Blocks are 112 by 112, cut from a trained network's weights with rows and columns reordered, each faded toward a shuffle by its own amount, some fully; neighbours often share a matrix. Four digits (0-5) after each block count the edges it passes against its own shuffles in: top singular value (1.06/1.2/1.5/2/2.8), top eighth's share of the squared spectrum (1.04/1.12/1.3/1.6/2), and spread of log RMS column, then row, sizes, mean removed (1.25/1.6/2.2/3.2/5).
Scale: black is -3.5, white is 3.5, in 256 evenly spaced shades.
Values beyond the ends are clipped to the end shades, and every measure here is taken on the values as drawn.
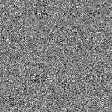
3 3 0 2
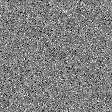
0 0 0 0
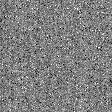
1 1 0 1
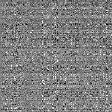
3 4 4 2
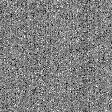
2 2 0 1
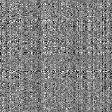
4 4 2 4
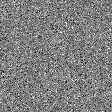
0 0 0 0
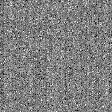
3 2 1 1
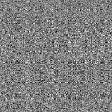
4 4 1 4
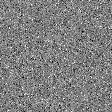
0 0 0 0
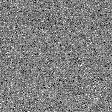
1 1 0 0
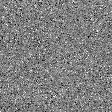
0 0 0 0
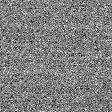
2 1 0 0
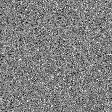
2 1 0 0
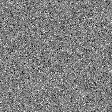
2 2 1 1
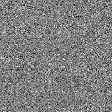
3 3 1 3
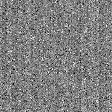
2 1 0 1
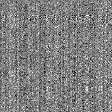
4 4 2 3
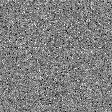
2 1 0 1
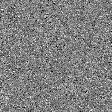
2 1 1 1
